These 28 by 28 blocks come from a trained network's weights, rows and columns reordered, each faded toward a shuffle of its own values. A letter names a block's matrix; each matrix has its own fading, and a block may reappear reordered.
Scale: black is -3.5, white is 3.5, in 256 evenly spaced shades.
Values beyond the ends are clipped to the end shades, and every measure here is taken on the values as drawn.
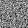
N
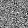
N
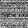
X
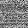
X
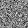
N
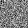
N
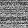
X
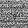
X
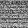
X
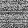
X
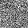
N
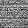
X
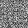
N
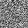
N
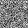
N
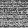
X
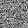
N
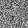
N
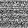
X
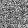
N
